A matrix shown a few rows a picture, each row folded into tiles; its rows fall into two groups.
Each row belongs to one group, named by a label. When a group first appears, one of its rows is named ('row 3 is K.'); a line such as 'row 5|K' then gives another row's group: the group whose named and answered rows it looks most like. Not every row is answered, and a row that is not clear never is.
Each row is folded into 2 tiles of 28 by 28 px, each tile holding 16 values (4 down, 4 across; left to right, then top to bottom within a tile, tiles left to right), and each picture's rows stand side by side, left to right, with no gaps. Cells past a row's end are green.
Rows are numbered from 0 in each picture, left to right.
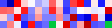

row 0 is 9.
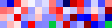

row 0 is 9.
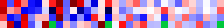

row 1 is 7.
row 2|9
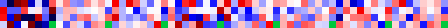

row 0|9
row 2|7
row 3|9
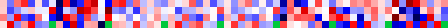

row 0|9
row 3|9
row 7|7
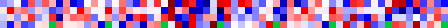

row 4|7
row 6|9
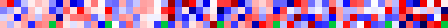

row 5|9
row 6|9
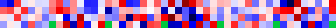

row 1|7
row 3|7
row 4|9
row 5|9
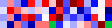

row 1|7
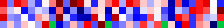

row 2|7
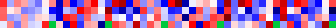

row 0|7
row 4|7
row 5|7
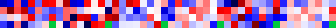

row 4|9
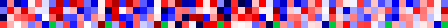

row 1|7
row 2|7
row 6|9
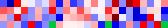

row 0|9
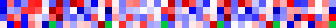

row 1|7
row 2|9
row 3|7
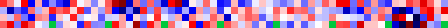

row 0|9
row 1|9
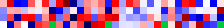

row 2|7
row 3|9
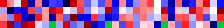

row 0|9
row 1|9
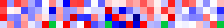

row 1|9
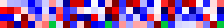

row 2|7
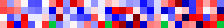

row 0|7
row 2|7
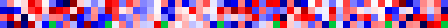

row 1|9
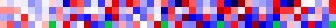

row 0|7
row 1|9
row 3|9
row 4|9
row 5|9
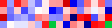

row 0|7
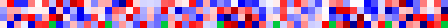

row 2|9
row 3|9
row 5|7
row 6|7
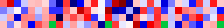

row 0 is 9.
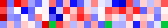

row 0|7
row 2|9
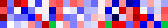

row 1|7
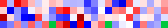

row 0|7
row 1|7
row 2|9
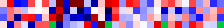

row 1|7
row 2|7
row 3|9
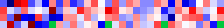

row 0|9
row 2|7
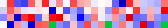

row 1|7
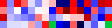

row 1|9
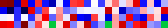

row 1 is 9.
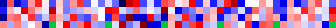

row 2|9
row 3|9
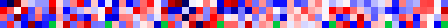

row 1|9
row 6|7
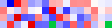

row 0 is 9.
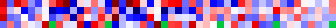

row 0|7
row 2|7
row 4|9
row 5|9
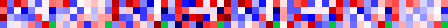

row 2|7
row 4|7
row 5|9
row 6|7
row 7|7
